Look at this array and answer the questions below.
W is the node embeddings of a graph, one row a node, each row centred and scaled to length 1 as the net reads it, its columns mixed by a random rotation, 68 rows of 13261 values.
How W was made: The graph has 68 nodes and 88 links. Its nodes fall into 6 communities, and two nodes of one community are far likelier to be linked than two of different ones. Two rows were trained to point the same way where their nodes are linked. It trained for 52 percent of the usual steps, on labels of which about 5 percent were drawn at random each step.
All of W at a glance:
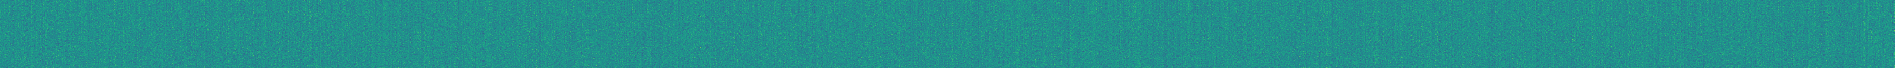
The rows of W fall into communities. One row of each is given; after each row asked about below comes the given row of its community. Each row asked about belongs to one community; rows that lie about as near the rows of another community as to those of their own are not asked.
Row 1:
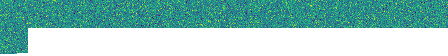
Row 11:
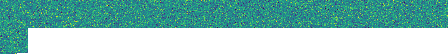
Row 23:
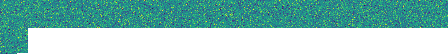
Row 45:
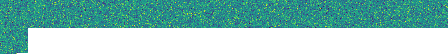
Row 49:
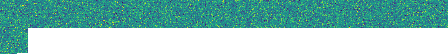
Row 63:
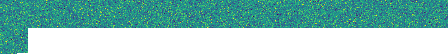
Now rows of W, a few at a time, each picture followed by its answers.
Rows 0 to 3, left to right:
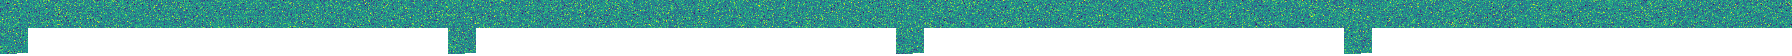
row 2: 23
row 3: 23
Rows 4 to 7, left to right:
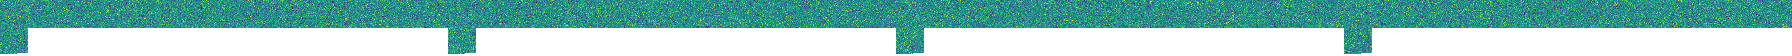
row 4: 1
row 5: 45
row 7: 1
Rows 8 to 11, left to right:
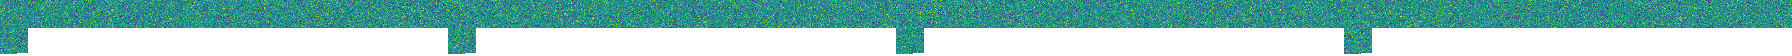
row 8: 23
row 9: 1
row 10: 45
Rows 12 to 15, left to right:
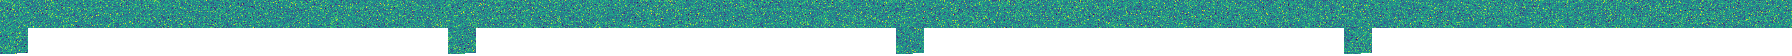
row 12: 11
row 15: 49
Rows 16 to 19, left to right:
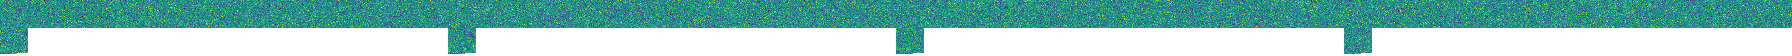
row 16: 45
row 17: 1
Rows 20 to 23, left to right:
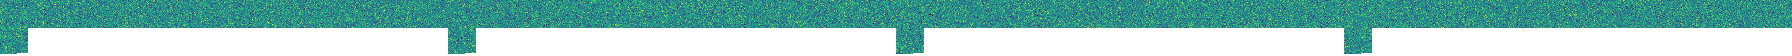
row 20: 45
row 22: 1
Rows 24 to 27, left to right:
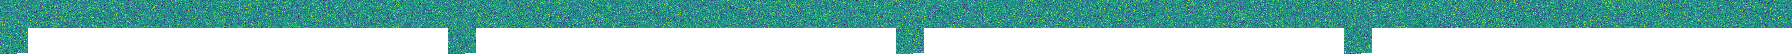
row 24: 11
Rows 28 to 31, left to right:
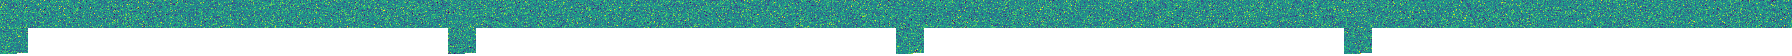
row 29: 23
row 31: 11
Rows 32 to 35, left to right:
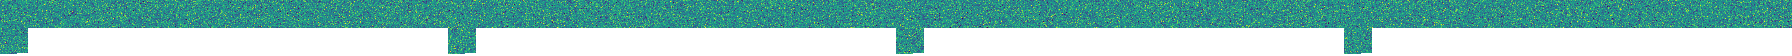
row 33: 49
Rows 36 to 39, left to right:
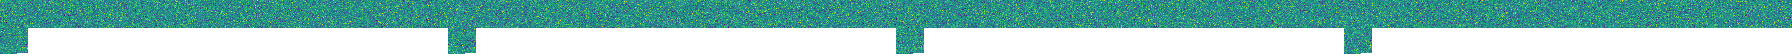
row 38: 11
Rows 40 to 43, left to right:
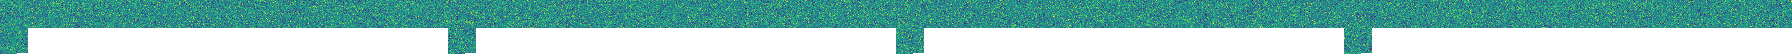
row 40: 11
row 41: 11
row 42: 45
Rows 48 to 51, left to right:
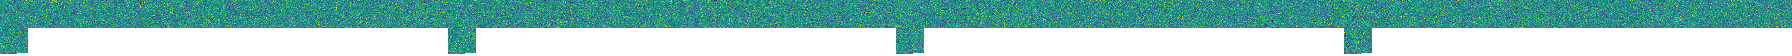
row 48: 49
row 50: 11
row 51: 11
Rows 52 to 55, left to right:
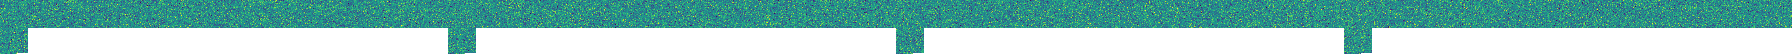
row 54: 1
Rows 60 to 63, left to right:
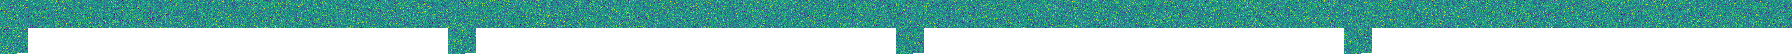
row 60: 49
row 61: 63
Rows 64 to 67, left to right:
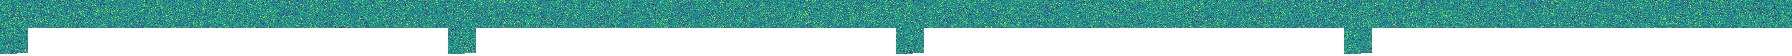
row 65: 49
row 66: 23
